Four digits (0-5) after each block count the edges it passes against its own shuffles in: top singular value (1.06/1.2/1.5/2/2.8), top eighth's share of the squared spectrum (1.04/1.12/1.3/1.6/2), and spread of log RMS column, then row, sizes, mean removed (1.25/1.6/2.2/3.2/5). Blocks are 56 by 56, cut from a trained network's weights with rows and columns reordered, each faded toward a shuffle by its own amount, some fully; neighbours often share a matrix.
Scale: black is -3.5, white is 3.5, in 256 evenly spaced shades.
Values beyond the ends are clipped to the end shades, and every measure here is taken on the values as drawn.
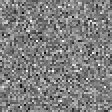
1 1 0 1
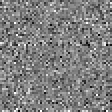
3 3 1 2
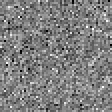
0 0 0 0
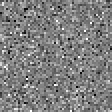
0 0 0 0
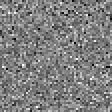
2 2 0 1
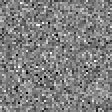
0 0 0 0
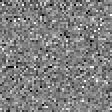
3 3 0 1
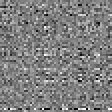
4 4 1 3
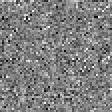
2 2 0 1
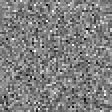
0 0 0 0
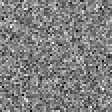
0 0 0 0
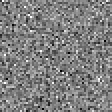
0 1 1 0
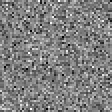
0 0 0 0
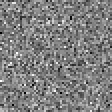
2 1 0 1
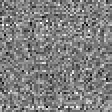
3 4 1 2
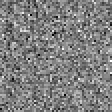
2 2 1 0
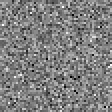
0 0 0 0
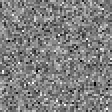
1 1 0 0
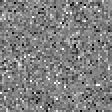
0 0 0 0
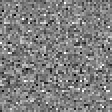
3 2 0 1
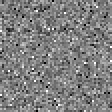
1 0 0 0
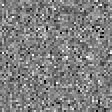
2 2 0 1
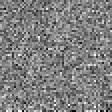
3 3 0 2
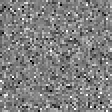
2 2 0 1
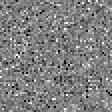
1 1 0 0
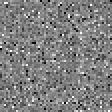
2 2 0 1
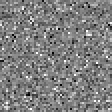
1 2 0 0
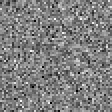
1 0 0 0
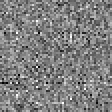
2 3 1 1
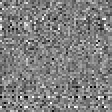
3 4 1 3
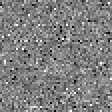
2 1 0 1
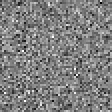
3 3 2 1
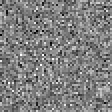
2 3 1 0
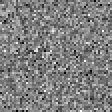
2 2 0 1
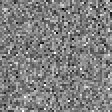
1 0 0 0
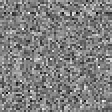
3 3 0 2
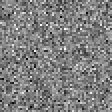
1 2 1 1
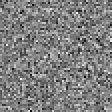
2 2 1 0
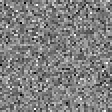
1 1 0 0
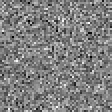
1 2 0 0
